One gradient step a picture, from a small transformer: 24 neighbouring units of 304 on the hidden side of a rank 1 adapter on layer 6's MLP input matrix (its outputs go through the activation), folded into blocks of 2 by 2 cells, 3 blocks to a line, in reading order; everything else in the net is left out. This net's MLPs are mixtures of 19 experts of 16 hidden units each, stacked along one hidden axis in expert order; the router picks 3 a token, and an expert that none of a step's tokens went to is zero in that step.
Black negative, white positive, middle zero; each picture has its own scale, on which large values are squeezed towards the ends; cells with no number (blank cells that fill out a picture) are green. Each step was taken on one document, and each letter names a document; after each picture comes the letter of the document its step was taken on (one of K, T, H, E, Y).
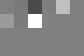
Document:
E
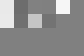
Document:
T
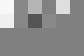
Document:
T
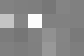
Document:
E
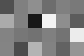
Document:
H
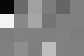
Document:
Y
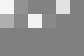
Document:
T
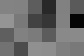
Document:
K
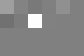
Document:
Y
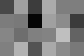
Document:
H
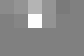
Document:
Y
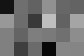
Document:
E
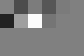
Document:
Y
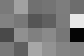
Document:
K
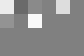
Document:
T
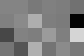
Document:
K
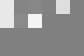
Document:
T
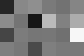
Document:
H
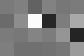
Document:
H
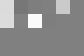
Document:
T
